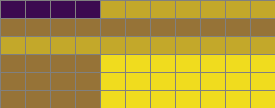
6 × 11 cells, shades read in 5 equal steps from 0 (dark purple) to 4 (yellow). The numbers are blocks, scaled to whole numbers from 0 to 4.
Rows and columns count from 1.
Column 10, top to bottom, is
3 2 3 4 4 4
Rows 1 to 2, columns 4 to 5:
0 3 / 2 2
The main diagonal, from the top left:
0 2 3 2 4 4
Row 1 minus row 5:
-2 -2 -2 -2 -1 -1 -1 -1 -1 -1 -1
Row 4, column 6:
4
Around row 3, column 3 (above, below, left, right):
2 2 3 3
